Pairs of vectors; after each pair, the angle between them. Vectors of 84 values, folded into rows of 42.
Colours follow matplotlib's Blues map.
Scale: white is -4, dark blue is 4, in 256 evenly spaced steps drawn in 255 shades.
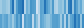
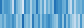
nearly opposite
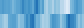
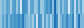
orthogonal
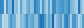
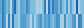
orthogonal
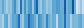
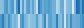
nearly opposite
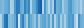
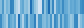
nearly opposite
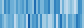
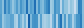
nearly parallel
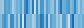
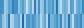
nearly opposite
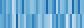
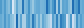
nearly parallel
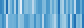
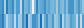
partly aligned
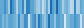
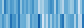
partly aligned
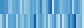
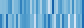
nearly opposite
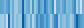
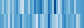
partly opposed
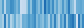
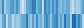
partly aligned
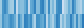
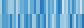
nearly parallel
